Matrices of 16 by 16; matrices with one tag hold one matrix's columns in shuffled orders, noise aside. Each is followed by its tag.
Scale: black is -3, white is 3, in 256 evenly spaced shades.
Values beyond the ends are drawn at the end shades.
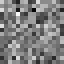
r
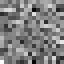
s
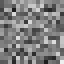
s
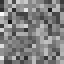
r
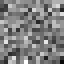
s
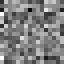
r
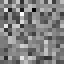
r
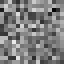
r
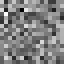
r
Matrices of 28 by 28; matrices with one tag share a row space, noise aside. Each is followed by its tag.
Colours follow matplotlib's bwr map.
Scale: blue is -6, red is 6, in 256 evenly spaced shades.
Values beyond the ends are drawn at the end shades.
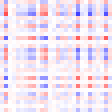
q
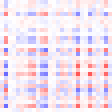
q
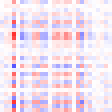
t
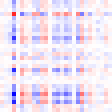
t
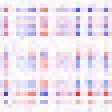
q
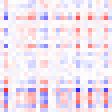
q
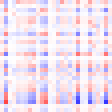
q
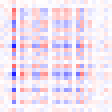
t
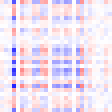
t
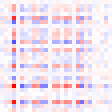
t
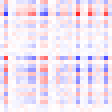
q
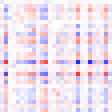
q
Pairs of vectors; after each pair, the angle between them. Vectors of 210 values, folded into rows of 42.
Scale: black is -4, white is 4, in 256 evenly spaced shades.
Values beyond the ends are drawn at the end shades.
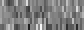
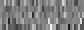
orthogonal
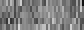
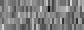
orthogonal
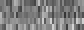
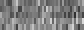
nearly parallel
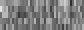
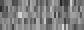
nearly opposite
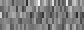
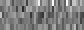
nearly parallel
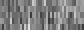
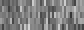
nearly parallel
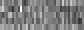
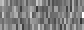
orthogonal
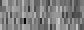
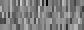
orthogonal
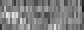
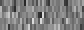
partly aligned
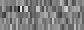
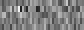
nearly opposite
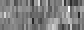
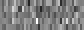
orthogonal
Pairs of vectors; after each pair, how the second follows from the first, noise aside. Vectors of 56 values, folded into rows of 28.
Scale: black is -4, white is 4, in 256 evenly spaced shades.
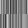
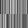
negated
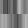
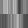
negated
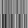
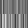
negated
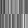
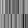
negated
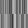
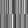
negated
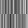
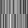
negated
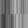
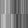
negated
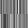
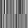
wrapped around
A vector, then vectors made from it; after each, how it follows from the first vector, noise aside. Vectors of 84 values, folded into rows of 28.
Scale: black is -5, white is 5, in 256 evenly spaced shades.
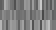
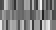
scaled up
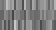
reversed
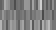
copied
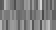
copied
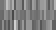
reversed
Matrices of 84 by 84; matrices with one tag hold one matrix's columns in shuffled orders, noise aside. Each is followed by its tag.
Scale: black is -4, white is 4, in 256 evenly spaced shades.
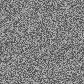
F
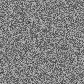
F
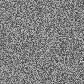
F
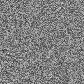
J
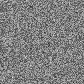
F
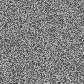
J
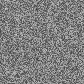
F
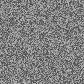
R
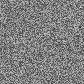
F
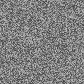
F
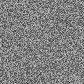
J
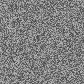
F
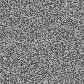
R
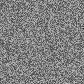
F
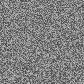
J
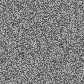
F
